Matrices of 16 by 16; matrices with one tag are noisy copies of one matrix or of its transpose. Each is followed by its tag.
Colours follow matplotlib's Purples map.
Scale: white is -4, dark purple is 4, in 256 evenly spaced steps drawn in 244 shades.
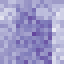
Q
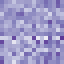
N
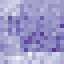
Q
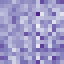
N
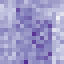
Q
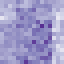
Q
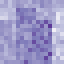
Q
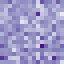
N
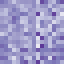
N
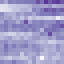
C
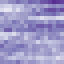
C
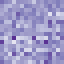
N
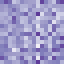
N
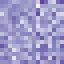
N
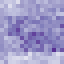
Q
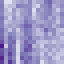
C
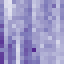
C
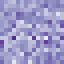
N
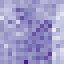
Q
